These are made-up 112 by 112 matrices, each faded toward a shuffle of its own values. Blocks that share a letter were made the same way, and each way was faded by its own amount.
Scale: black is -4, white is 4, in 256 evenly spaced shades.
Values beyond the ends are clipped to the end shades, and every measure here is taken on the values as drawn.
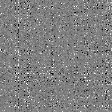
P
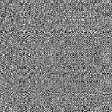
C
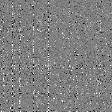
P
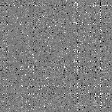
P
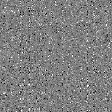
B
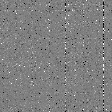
P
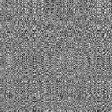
C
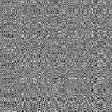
C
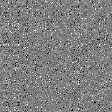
B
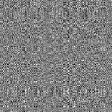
C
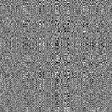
C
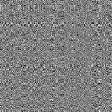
C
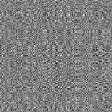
C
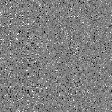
B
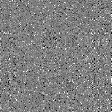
B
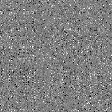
B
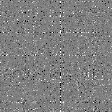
P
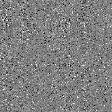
B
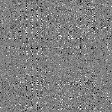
P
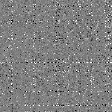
P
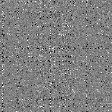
P
